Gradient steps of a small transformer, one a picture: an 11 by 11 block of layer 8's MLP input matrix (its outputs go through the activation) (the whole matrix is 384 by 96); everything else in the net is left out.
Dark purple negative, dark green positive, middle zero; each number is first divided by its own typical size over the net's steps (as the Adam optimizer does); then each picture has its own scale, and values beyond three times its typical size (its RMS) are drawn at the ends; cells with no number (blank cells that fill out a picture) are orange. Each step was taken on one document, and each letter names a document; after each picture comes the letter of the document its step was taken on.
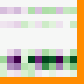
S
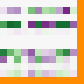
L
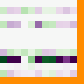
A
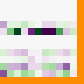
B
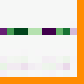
B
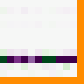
A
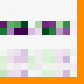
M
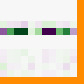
M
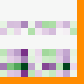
M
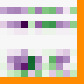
L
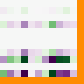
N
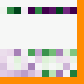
S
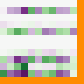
L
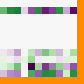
S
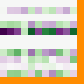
L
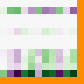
S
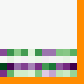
A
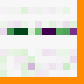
M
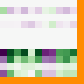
A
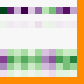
A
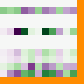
S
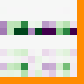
M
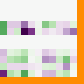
B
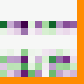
N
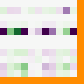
B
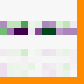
M
